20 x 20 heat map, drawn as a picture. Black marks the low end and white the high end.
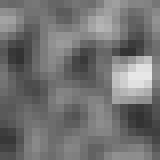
The middle right is the ninth with the highest average. In the middle right lies a patch that is higher than the rest. The middle right is the roughest part.
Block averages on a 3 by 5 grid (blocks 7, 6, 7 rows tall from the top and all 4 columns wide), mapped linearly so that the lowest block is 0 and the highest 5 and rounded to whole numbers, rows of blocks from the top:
1 2 2 3 1 / 0 1 1 3 5 / 0 2 2 2 0
